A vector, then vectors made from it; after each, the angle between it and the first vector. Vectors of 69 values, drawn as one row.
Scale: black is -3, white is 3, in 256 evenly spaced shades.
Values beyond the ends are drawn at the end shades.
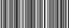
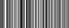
partly opposed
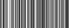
orthogonal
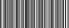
partly aligned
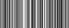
partly aligned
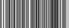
orthogonal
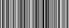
nearly opposite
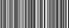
nearly parallel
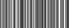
orthogonal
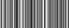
nearly parallel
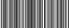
nearly parallel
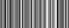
partly aligned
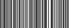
orthogonal
